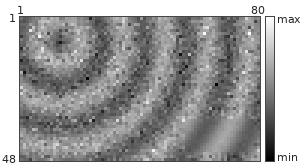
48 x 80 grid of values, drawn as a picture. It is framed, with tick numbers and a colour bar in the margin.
Mirror symmetry: none. Rings: centred on the top left. Slope: none. Odd patch: calmer, in the bottom right. Calmest part: bottom right.
